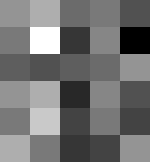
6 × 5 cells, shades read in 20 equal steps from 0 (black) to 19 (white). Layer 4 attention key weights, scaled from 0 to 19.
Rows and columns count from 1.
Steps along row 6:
down down up up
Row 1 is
11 13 8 9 6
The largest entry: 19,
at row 2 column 2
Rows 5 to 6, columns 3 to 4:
5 9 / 4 5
